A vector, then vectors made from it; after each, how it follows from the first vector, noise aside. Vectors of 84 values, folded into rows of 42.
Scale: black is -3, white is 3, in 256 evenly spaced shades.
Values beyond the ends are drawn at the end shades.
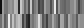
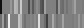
partly zeroed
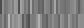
shrunk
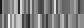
copied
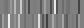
partly zeroed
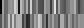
copied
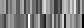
reversed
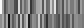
sign-scrambled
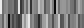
negated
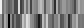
negated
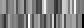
reversed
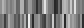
reversed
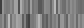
shrunk
